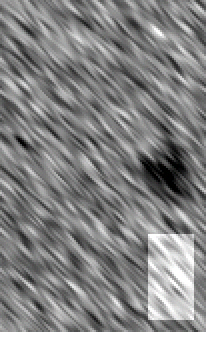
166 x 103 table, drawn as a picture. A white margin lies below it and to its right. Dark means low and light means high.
The grain runs diagonally down to the right. An odd patch, higher than its surroundings, sits in the bottom right. The halves do not mirror each other. A single dip lies in the middle right.
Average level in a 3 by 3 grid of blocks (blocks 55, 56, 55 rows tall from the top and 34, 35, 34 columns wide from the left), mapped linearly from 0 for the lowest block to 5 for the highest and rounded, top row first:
222 | 220 | 225
